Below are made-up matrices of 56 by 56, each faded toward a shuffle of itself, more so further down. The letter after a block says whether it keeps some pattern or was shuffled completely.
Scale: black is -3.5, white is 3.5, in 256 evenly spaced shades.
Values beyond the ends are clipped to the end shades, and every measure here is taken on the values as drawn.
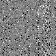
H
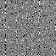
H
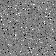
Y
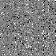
H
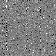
H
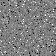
Y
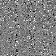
H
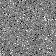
Y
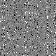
H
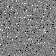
Y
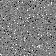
Y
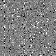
H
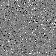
Y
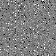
H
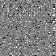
H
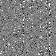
H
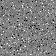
Y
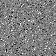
Y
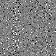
H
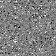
H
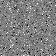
Y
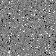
H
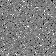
Y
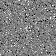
Y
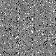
H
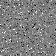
Y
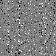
H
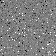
Y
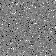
Y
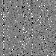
H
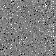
H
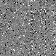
H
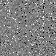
H
